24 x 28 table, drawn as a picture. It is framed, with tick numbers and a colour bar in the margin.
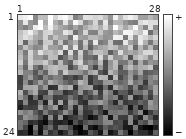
The texture is fine-grained noise. No regular stripes run through it. There is an overall slope up to the top.
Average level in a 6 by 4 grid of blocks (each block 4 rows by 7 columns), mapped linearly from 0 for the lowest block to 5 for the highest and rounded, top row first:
5 4 4 5 | 4 4 4 4 | 3 3 3 3 | 2 2 2 2 | 1 1 1 1 | 1 0 1 0
